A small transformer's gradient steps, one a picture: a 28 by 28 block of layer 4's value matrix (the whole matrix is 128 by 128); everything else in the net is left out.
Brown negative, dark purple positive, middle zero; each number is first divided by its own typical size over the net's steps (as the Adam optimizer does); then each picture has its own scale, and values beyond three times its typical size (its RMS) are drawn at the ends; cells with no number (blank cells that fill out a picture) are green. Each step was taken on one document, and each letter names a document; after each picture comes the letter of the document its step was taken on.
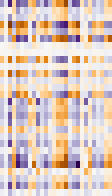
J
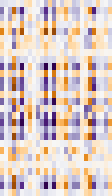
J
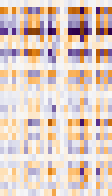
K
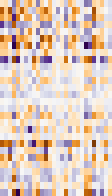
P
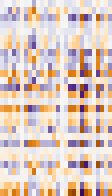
K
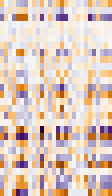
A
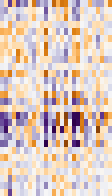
J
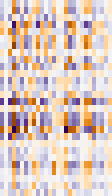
J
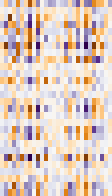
P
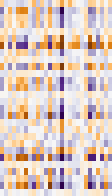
A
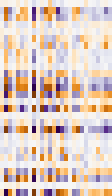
A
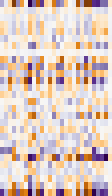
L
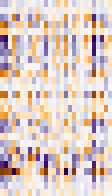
L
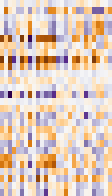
J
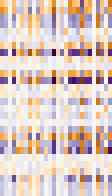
K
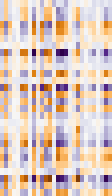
A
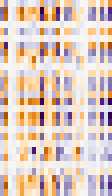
A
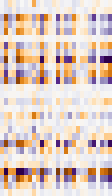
A
